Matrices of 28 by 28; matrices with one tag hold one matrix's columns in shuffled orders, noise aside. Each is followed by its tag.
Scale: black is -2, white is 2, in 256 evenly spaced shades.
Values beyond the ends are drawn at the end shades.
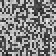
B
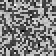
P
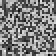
B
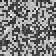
P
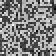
B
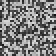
P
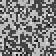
B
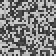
P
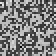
B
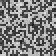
P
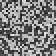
P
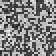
B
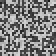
B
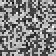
B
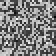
P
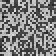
B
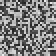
P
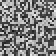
P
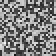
B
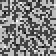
P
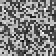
P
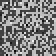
P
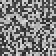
B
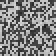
P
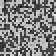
B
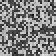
P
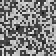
P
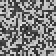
P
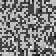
B
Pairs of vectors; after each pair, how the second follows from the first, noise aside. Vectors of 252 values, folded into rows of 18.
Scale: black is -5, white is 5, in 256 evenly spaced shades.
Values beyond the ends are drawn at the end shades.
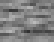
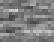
negated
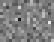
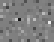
partly zeroed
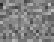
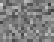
negated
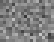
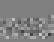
partly zeroed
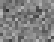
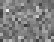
negated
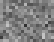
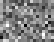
scaled up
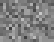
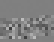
partly zeroed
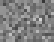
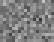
negated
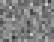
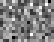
scaled up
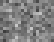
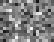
scaled up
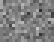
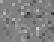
partly zeroed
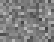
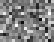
scaled up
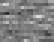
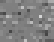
partly zeroed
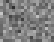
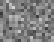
negated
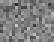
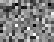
scaled up
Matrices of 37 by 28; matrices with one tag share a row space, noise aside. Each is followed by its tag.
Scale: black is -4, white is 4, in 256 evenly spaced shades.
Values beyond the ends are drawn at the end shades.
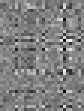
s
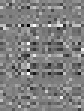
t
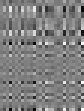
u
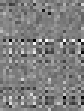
u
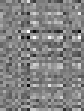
t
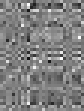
t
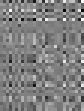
u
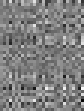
u
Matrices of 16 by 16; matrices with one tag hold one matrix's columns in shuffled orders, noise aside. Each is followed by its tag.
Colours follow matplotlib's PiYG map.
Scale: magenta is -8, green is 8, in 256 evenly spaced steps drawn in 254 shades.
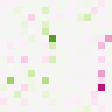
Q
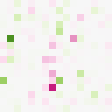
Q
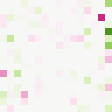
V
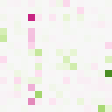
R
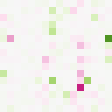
Q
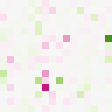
Q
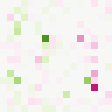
Q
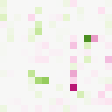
Q
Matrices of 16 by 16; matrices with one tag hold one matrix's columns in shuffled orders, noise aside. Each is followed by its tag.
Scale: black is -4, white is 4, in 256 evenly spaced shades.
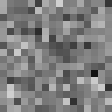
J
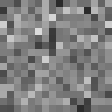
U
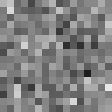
J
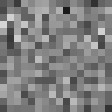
U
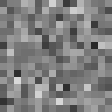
J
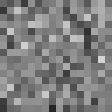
U
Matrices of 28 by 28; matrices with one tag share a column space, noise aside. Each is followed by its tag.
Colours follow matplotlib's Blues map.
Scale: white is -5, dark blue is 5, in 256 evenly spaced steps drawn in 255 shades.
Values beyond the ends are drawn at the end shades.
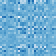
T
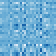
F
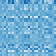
T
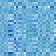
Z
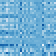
F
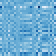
Z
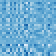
F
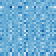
Z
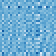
Z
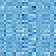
Z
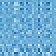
F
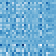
F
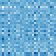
Z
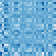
F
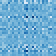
T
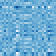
Z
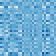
Z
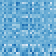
F
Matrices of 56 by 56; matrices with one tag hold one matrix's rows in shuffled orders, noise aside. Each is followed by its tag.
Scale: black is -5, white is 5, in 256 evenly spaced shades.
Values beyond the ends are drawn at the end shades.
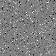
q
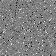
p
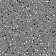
q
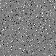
p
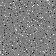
q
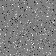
q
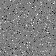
q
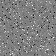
q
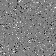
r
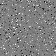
r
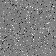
q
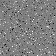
q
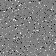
r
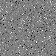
p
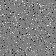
q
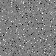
p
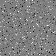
q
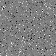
p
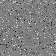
r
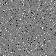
p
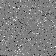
r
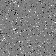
r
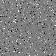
r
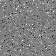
q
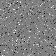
r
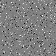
p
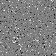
r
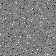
q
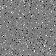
p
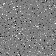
r
